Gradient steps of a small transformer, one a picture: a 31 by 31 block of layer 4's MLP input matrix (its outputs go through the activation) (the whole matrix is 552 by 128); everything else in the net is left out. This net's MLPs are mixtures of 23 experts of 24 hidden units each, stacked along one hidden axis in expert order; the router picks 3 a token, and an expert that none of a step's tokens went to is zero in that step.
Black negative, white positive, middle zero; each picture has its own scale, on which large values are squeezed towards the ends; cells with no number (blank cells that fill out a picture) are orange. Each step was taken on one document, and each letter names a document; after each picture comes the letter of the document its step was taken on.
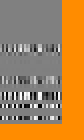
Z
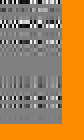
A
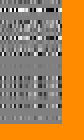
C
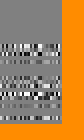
Z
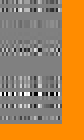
Z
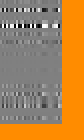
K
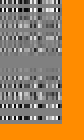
C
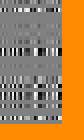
C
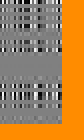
C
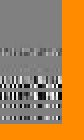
C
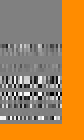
A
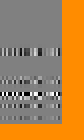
Z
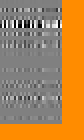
K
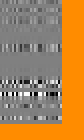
A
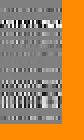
K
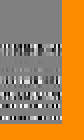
Z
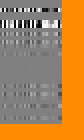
K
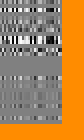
C
